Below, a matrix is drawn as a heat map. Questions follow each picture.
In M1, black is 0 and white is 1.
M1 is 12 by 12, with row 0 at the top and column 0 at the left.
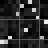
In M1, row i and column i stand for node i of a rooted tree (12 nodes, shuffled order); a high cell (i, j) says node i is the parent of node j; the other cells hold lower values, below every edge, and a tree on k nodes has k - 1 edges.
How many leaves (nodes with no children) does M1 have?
3
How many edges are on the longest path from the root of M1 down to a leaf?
6
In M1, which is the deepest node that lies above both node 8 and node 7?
9
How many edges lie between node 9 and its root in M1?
2
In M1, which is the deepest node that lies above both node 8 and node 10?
9
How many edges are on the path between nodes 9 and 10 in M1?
1
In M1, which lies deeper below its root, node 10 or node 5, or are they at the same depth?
node 5
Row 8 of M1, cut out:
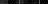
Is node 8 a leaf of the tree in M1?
yes
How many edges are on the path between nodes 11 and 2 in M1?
5
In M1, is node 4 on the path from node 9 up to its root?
yes
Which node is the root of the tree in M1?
3
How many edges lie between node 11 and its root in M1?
6
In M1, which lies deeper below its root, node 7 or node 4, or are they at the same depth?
node 7
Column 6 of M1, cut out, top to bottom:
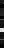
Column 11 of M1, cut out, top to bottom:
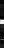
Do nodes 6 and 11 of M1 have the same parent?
no
